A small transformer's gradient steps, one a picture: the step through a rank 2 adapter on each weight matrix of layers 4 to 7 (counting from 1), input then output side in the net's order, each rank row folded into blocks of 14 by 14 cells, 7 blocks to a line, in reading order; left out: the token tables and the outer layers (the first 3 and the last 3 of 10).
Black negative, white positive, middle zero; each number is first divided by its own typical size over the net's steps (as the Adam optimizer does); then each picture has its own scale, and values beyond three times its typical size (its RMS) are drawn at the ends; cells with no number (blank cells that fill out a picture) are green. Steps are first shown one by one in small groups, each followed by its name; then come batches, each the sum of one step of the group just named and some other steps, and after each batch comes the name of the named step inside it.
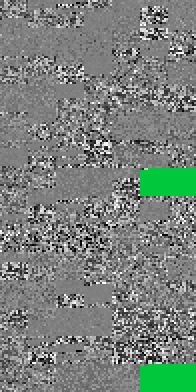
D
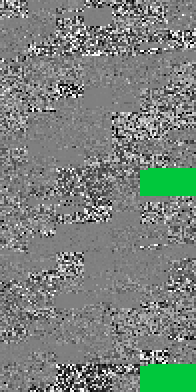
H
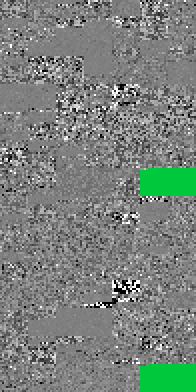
D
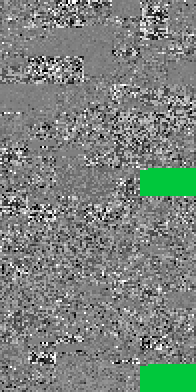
D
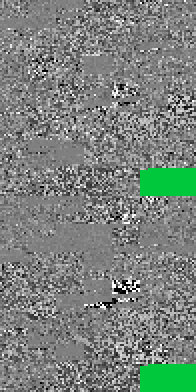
H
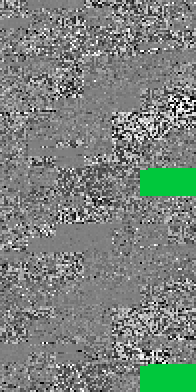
H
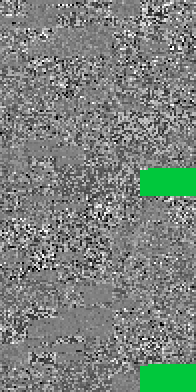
D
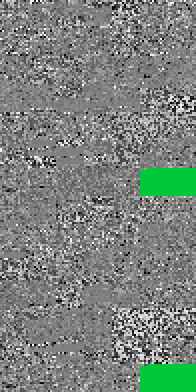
H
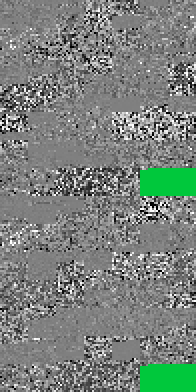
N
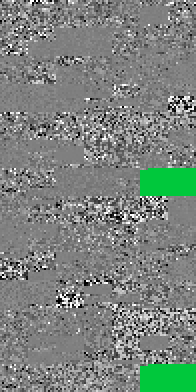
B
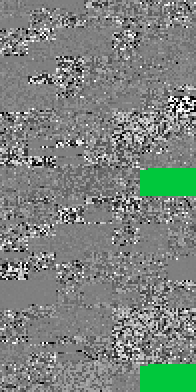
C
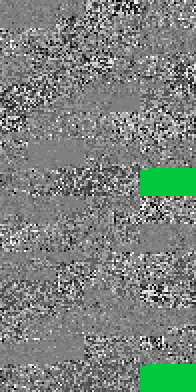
N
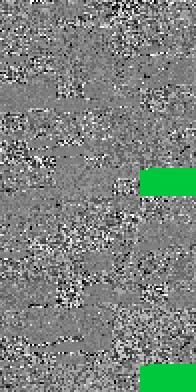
B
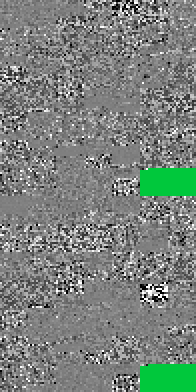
N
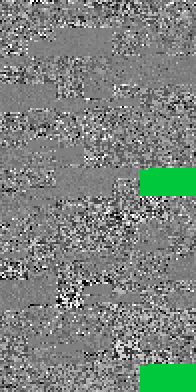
B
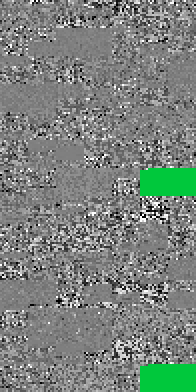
B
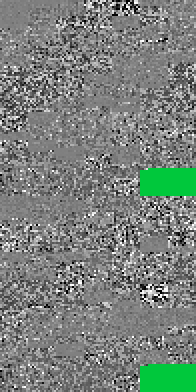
N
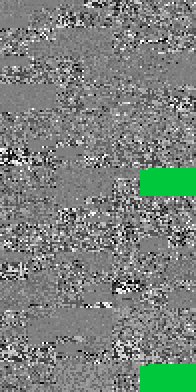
C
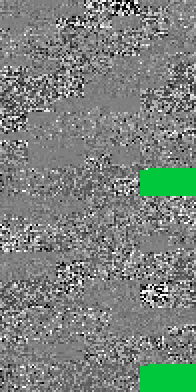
N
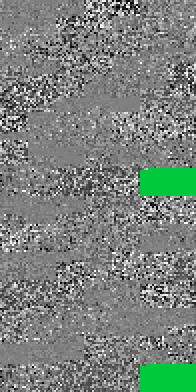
N
